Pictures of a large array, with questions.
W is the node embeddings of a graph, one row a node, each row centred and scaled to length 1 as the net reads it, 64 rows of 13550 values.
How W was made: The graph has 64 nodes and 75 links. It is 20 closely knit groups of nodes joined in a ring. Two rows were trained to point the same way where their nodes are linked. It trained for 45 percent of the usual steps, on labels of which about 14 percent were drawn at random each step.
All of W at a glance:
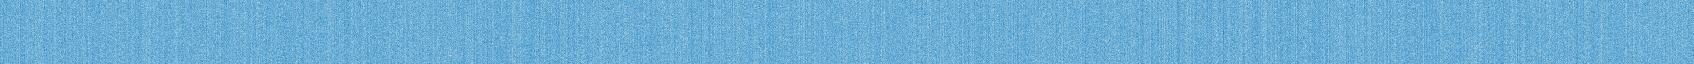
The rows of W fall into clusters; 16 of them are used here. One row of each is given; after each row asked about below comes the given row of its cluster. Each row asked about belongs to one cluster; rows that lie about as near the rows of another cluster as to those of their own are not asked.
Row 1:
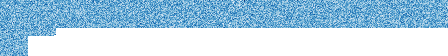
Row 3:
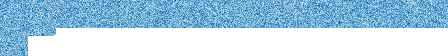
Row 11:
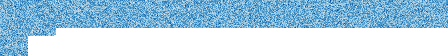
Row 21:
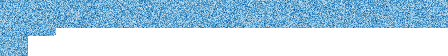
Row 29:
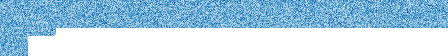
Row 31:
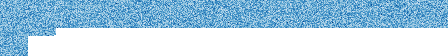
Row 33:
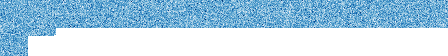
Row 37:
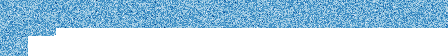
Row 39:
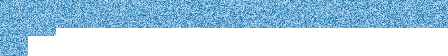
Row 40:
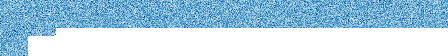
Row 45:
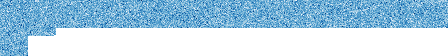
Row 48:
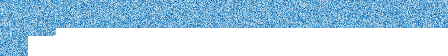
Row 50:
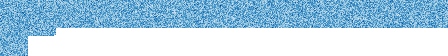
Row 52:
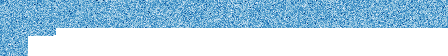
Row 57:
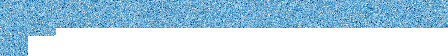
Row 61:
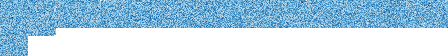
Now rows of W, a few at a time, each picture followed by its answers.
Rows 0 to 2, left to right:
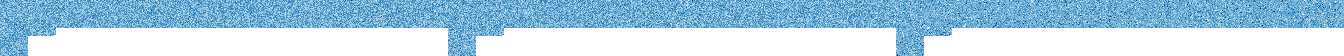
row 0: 37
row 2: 48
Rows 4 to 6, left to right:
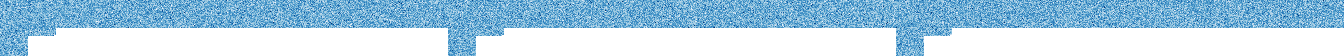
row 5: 52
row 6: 29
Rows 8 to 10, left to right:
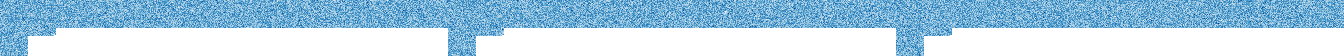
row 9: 11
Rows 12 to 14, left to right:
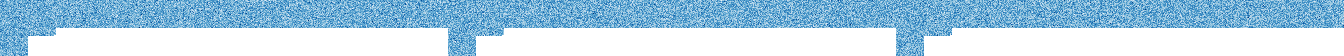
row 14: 50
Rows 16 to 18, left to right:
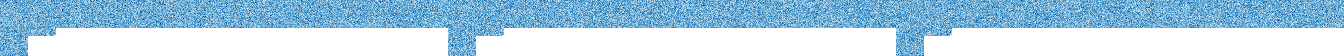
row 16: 48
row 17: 57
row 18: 33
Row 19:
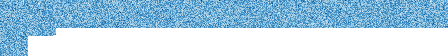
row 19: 61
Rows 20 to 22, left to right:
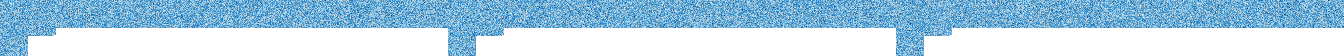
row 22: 3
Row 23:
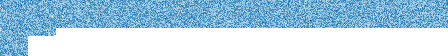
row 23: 11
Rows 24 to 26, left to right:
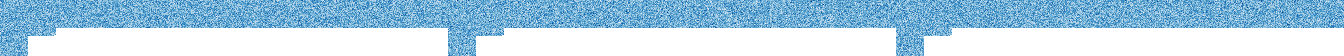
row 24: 40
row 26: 29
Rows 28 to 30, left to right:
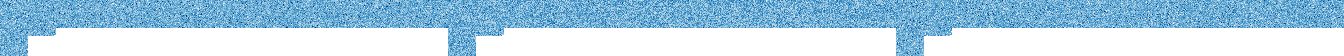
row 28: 57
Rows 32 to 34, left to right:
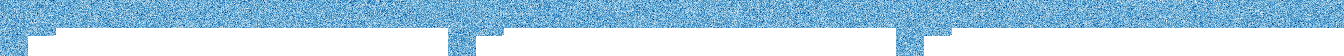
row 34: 39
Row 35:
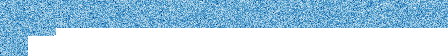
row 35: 31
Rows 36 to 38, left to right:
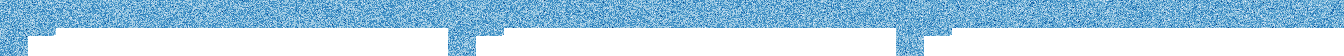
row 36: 61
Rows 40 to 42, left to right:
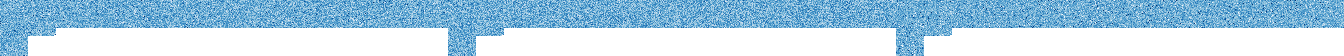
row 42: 1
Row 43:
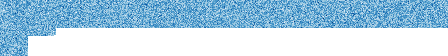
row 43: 3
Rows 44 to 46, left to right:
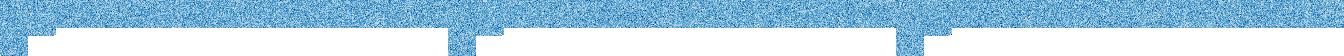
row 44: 39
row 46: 21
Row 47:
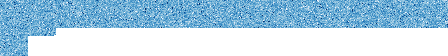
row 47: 1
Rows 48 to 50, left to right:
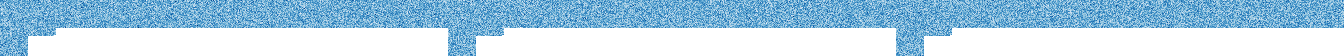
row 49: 50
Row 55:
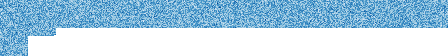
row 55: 50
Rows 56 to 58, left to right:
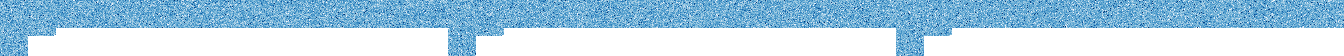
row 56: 29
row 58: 45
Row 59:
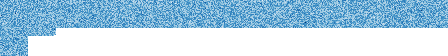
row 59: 39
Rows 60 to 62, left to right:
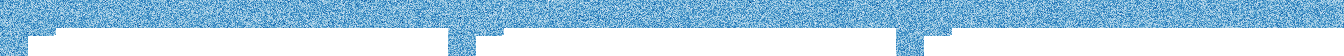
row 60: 21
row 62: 45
